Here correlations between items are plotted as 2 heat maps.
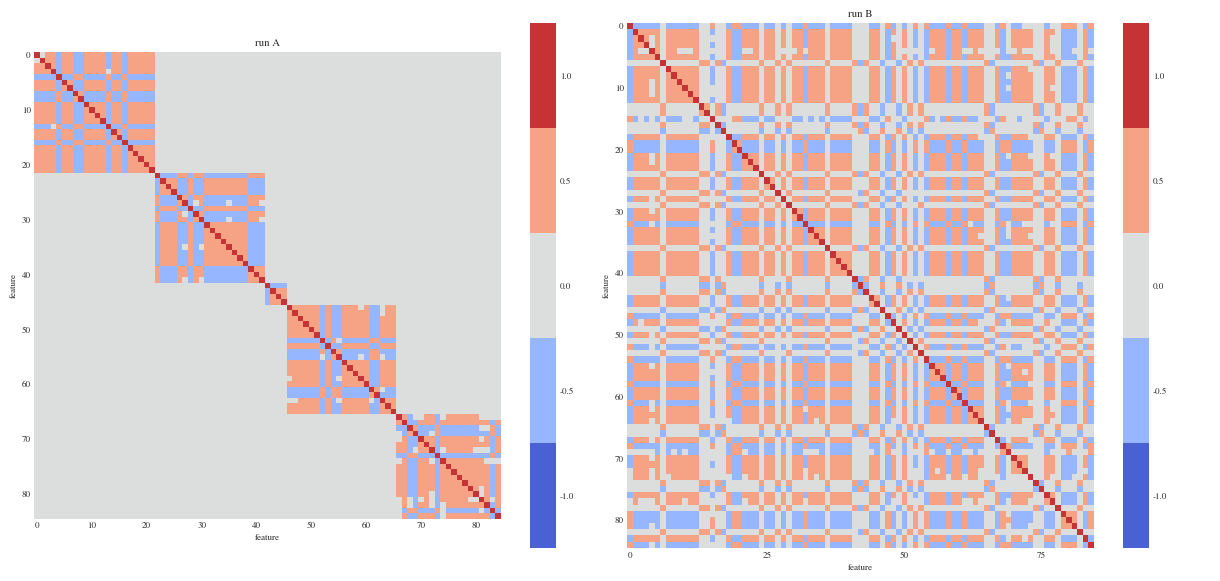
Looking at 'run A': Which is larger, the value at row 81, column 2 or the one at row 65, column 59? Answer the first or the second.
the second
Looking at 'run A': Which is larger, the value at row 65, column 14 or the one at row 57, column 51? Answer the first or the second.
the second
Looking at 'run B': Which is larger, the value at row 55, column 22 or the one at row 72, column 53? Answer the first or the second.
the first
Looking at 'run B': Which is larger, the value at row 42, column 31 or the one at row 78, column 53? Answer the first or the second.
the second
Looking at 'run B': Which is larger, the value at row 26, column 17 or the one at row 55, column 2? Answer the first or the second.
the second
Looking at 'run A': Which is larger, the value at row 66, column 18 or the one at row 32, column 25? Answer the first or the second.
the second
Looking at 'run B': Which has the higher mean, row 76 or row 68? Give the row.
76
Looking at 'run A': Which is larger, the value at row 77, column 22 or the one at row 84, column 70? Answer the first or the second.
the second
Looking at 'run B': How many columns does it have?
85
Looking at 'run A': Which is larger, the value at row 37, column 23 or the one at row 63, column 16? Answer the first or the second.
the first
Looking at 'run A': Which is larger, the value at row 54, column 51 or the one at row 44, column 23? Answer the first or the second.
the second
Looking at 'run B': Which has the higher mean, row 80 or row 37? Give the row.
37
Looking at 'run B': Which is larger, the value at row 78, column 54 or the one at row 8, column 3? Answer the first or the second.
the second
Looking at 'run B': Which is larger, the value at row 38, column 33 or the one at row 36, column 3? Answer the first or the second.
the first
